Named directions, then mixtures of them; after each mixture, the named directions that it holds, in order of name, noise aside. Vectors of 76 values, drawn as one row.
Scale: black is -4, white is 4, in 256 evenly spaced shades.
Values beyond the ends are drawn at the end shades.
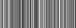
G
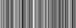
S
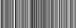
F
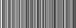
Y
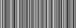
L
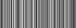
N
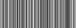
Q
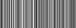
N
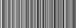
Y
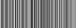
F, Q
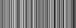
N, Y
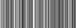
S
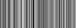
G, L, S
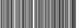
N, S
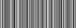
L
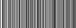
Y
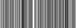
Q, S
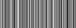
L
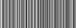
Q, Y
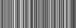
F, N, Y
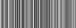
F, G, Q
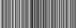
F, Y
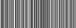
F, N, Q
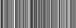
F, N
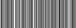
F, N, S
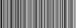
L, Y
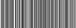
F, Q, S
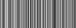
L, Y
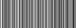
L, S, Y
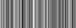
S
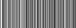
Y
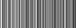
Y
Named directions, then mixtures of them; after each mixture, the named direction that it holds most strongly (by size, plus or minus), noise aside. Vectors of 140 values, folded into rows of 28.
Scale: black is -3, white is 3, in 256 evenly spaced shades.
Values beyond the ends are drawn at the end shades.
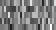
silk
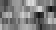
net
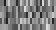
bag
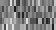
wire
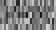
bag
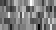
silk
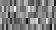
wire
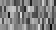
silk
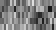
wire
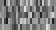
bag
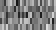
bag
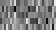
wire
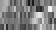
net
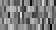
silk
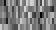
bag
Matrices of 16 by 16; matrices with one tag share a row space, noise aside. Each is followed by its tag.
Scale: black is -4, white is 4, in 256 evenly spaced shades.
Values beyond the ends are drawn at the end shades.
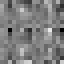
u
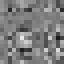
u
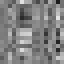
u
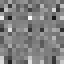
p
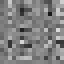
u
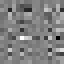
u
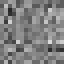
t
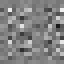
u
